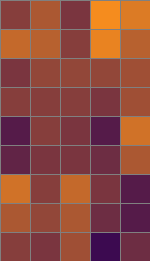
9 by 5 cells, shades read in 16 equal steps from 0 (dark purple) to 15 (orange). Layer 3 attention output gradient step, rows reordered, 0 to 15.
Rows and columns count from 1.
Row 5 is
2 6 5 2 12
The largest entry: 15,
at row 1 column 4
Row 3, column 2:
7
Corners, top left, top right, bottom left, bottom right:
6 13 6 4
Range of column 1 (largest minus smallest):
10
